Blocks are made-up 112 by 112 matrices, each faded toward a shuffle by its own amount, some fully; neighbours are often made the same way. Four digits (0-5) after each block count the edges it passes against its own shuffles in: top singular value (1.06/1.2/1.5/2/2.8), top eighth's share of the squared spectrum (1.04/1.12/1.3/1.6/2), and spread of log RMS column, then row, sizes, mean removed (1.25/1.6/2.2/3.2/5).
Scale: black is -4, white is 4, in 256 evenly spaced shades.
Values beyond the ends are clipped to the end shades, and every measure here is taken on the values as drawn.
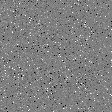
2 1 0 0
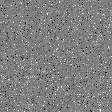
2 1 0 0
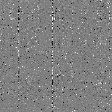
4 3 2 1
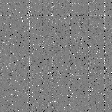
4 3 2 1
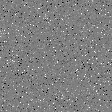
0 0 0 0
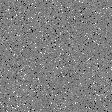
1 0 0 0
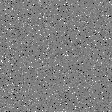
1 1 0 0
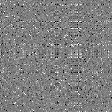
5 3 2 2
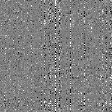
3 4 4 2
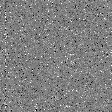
2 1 1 0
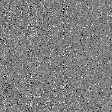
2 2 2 1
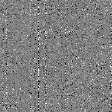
3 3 3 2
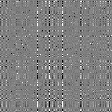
5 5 4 3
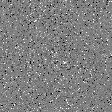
3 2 1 0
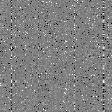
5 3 2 1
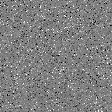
3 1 0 0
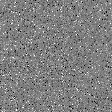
3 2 1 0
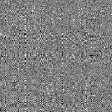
5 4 3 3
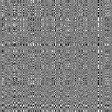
5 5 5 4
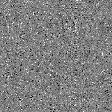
3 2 1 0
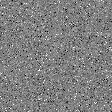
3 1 0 0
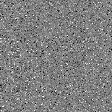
3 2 1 0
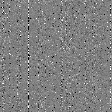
3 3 3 0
